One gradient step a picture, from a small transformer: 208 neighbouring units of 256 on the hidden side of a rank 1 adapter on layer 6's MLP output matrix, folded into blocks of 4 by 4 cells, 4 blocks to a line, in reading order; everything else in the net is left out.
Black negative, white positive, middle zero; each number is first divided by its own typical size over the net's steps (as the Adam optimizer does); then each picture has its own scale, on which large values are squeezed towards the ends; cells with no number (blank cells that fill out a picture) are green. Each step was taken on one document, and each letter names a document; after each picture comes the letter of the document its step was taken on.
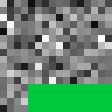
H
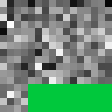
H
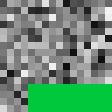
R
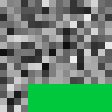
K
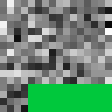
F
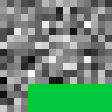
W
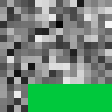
R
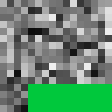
R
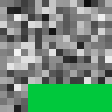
K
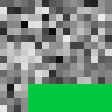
K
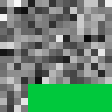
W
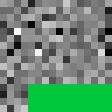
F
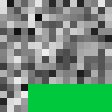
F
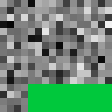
R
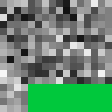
W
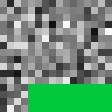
F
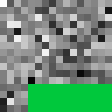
F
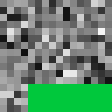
W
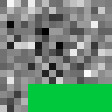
H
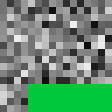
R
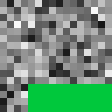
F
